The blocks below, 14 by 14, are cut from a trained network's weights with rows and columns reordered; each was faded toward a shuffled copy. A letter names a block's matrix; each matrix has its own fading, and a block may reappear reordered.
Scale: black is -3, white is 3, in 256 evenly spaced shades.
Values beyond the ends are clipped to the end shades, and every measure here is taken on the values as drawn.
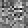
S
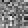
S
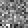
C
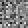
C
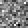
C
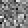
C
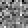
C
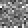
C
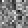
S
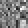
S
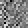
S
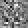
S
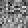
S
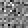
C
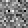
C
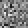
S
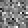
C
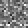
C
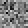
S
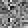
S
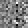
S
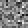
S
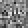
C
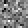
S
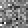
C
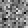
C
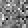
C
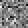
C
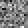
C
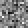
C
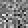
S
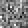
C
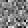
S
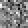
C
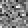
S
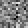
S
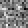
C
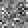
C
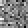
C
